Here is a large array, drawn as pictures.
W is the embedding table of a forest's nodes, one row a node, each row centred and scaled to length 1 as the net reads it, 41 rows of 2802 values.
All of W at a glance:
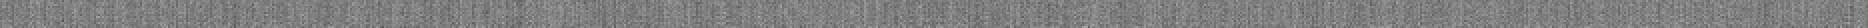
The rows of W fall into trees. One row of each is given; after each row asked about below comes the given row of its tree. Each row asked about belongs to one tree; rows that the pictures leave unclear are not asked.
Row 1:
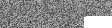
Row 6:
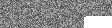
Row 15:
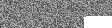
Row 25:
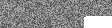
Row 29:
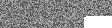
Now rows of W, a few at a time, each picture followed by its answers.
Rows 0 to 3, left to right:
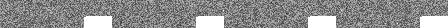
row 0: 25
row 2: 29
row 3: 1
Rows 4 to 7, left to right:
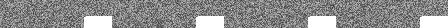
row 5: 25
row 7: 25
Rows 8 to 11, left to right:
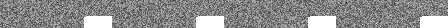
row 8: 25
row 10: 29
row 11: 29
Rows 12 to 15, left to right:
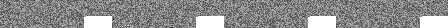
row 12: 6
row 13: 15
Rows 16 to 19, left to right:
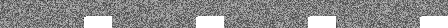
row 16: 6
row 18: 25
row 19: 15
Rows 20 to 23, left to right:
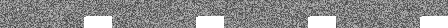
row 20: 25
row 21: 29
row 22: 6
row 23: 15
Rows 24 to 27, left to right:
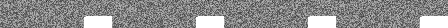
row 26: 25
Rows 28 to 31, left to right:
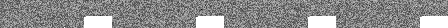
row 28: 6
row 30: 15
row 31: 1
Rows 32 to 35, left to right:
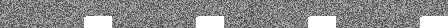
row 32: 29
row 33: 25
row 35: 25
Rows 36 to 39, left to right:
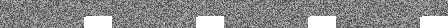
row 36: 29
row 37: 29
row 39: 29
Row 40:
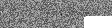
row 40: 1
